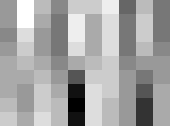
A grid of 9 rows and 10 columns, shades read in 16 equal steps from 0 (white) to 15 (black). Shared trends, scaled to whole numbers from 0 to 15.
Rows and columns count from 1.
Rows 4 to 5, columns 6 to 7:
5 2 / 4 3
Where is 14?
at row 7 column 5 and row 9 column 5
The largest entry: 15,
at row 8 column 5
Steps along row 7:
up down up up down up up up down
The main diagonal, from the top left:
6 0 6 8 5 3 3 6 12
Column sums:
47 31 38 57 65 31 24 64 62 58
